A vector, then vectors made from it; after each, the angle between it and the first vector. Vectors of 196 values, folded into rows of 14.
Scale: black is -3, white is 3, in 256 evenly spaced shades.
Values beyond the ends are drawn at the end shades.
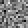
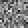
partly aligned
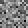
partly aligned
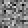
partly aligned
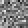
nearly opposite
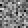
orthogonal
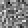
nearly opposite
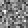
nearly opposite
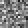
nearly opposite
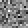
partly aligned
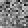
partly opposed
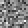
nearly opposite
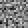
partly aligned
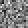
nearly parallel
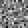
partly aligned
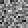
nearly parallel
